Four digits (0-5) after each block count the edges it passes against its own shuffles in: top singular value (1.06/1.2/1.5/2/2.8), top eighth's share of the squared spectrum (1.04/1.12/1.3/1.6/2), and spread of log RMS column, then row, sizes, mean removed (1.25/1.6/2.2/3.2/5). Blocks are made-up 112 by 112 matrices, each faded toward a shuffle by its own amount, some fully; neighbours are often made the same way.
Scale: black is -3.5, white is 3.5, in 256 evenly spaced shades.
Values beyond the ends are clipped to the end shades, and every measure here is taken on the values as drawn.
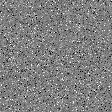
2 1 0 0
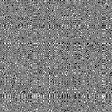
5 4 3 3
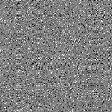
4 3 2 2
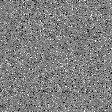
0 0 0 1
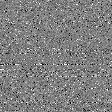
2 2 0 2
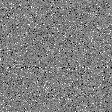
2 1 0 1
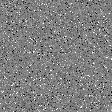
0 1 0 1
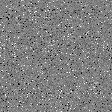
1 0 0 1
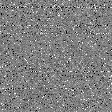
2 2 0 2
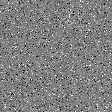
0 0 0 1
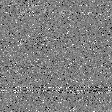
2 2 0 2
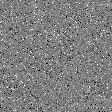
0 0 0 0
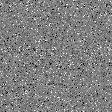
0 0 0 1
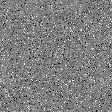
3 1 0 0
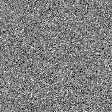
0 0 1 0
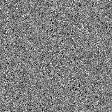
0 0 2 0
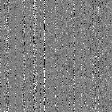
3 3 4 0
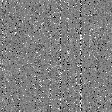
2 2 3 0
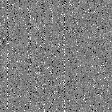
2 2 3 0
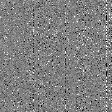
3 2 3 0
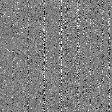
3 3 4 0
